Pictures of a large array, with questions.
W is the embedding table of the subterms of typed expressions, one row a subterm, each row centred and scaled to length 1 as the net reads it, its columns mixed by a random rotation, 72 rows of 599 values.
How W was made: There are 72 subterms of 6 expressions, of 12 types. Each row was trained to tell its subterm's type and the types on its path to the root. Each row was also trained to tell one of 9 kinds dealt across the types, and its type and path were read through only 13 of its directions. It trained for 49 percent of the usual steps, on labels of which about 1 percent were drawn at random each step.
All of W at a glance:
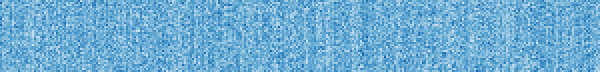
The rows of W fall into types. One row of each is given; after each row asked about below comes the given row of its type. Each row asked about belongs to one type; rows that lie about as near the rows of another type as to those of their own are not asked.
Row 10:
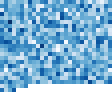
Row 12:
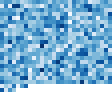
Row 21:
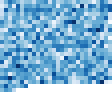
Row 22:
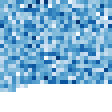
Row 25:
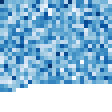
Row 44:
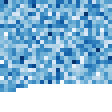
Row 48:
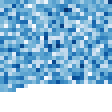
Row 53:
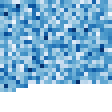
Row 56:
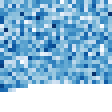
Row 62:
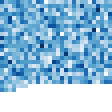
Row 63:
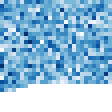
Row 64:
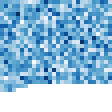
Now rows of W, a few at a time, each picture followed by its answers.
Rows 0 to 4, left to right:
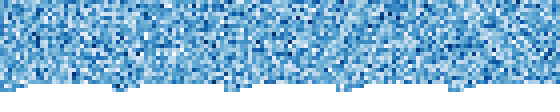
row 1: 53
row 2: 25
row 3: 12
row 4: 10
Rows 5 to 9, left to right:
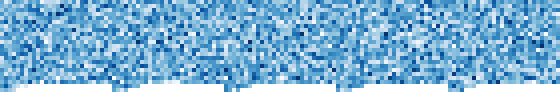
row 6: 12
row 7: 63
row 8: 25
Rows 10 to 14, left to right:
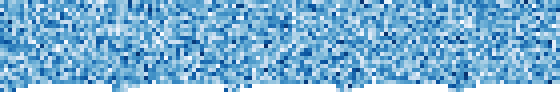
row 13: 25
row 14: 53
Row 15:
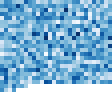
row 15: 48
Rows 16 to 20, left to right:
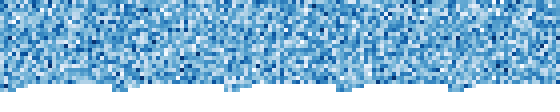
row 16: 53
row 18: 12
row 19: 25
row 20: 48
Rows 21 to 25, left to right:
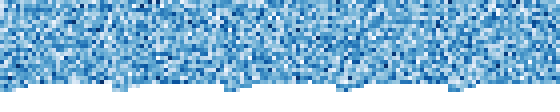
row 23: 10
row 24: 25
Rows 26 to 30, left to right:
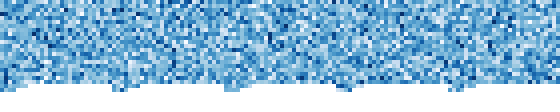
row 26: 48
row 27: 12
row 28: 48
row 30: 12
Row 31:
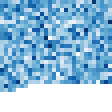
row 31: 53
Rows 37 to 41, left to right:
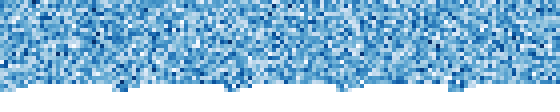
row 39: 25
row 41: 48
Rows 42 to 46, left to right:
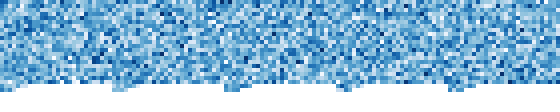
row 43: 63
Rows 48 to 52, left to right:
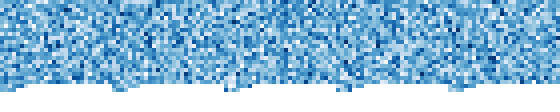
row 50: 12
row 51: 12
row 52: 10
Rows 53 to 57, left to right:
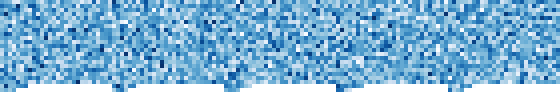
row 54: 53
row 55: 48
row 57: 63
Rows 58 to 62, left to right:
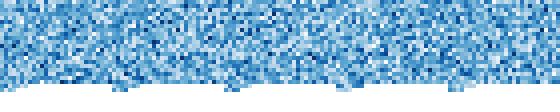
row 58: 10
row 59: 63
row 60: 63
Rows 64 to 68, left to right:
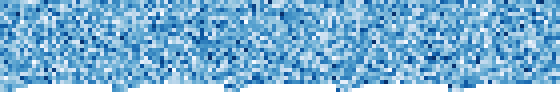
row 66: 64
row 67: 63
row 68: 25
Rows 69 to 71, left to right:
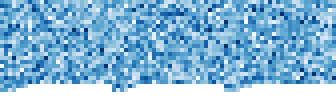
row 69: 10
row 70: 63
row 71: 64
